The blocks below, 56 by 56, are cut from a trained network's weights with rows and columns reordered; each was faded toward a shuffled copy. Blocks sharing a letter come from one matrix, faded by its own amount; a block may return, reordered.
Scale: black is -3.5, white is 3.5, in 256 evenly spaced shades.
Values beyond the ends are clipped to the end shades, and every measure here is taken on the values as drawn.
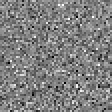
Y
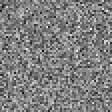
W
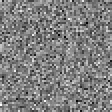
W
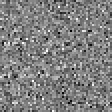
Y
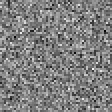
W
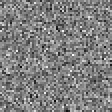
W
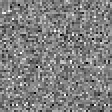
Y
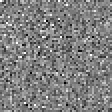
Y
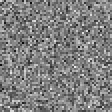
W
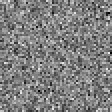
W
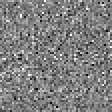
Y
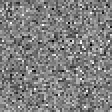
Y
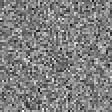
W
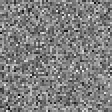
W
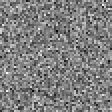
W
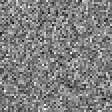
W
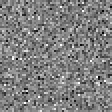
Y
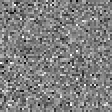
Y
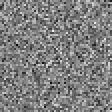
W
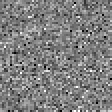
Y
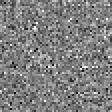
Y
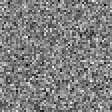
W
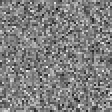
W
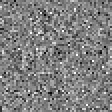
Y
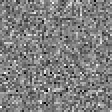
Y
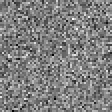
W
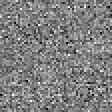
Y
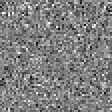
Y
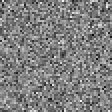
W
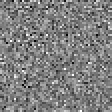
Y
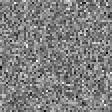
W
